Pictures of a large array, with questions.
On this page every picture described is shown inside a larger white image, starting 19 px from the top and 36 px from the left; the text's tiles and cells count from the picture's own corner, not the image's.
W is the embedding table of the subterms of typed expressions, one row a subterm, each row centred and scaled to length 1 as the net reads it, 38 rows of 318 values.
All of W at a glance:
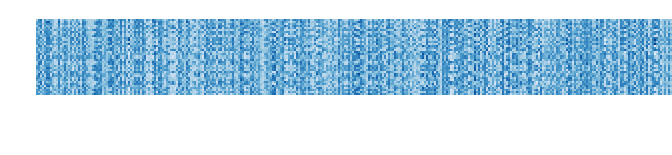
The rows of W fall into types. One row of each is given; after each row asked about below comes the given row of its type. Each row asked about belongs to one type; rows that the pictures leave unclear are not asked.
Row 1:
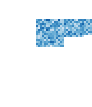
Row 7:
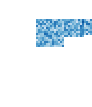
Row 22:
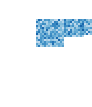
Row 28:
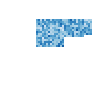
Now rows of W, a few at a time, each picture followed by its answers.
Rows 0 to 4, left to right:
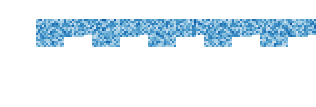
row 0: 22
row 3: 22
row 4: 7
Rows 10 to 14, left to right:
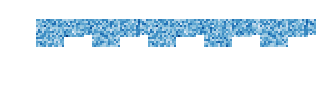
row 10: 28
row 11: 7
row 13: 22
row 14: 7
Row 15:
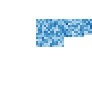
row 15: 7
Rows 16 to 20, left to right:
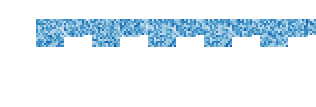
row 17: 22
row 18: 28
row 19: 28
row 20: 7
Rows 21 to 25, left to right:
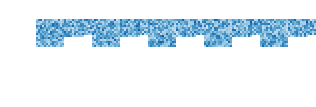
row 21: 22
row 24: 1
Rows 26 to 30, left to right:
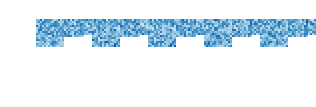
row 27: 28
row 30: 7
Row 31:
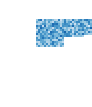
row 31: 22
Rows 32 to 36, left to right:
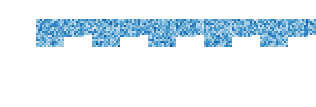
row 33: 28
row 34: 22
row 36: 7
